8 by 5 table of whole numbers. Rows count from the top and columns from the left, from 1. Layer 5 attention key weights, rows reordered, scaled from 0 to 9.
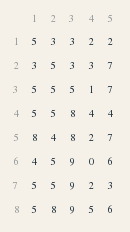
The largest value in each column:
8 8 9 5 7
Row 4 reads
5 5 8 4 4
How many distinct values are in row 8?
4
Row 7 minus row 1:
0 2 6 0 1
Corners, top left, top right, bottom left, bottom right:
5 2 5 6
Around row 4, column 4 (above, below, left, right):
1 2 8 4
